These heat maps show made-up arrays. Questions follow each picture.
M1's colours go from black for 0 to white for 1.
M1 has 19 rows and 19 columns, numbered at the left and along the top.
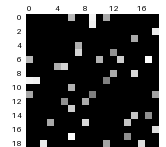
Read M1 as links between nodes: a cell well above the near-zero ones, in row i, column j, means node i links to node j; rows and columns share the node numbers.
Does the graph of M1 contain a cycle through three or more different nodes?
yes
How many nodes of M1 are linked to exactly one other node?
7
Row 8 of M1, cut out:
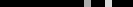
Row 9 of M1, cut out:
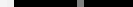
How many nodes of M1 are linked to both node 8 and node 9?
0
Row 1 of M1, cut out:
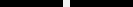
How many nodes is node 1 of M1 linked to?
1
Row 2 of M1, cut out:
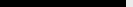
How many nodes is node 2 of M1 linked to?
1
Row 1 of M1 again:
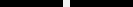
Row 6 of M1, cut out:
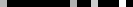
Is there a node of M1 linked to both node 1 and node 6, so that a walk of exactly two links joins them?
no
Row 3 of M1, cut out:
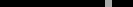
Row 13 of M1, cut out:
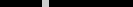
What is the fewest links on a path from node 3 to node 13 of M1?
5
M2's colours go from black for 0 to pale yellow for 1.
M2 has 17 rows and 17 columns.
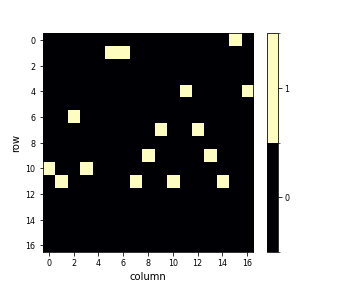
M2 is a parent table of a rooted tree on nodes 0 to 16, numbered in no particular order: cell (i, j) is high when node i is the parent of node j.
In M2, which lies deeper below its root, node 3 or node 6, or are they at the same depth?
the same depth
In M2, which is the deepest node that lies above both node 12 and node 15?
11
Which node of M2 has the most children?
11
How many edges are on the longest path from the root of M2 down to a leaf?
4
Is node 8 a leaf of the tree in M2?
yes
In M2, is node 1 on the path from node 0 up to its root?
no
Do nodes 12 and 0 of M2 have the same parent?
no
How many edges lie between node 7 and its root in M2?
2
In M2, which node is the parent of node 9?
7
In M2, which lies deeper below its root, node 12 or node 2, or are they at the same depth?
node 2
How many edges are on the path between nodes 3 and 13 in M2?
5
